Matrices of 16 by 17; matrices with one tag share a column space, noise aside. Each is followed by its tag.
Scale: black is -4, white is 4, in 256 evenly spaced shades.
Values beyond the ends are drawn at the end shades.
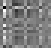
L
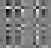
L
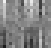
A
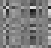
L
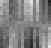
A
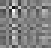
L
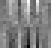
A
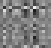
L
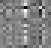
L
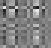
L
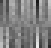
A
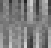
A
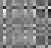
L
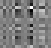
L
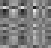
L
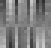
A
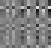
L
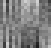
A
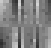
A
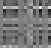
L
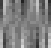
A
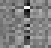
L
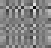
L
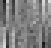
A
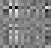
L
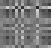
L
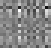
L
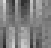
A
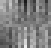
A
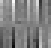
A
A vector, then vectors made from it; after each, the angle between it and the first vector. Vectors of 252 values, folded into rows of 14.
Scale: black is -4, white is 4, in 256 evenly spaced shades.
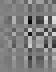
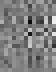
nearly parallel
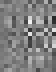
nearly opposite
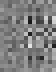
nearly parallel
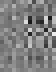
nearly parallel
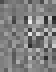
nearly opposite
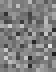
partly aligned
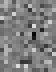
orthogonal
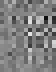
nearly opposite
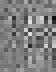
nearly opposite
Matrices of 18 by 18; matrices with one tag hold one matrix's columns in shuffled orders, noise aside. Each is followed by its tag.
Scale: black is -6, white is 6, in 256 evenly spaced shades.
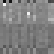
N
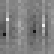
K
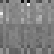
N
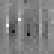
K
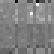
N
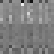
N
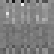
N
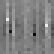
K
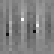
K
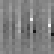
K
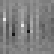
K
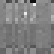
N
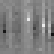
K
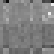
N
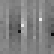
K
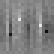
K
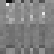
N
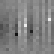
K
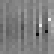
K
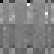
N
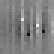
K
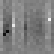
K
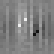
K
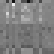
N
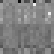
N
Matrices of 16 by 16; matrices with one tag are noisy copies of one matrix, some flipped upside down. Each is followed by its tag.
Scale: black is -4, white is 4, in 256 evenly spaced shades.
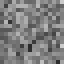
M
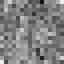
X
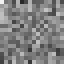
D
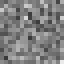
M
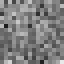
X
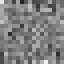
D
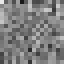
D
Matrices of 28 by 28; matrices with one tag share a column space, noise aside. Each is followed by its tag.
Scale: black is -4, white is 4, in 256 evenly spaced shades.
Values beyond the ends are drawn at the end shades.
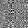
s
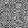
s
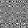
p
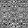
p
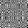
s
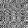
s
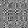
s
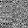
p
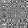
p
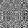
s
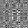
s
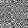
p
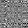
p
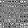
p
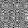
s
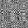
s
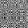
s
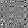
p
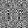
s
